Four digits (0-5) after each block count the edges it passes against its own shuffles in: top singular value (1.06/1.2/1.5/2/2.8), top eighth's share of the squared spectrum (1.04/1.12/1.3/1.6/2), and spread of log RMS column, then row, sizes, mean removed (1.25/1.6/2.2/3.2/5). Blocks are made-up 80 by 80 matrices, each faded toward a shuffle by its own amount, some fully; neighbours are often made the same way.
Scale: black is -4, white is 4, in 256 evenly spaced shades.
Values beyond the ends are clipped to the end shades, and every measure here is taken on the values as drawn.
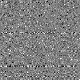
4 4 1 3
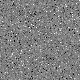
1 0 0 0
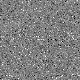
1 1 0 2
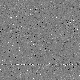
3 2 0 1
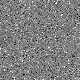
0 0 0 0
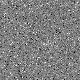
0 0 0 0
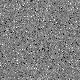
0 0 0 0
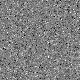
0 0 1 0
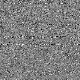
1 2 0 3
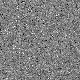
0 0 0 0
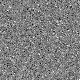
0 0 0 0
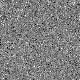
0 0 0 1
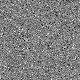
0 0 0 0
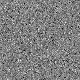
0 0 0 1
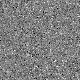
0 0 0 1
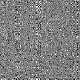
4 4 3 2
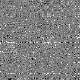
4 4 1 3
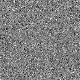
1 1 0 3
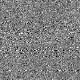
1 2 0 3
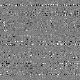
2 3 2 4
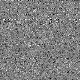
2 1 0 2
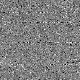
1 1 0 2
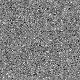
0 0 0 1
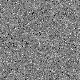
0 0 0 1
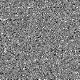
1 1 0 2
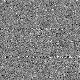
1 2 0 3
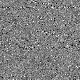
1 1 0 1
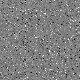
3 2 0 0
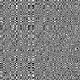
5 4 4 3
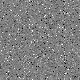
3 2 0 0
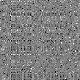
4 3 2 2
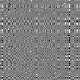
5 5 3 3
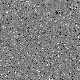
2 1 0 0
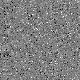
3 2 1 0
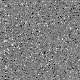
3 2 0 0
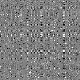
5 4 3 3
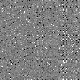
4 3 2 1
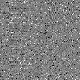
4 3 1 1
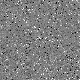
2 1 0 0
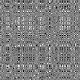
5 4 3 3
